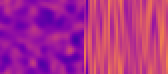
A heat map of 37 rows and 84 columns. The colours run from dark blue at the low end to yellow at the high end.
The table splits into one row of 2 panels. Panel 1,1: low, blotchy. Panel 1,2: middling, streaked downward.
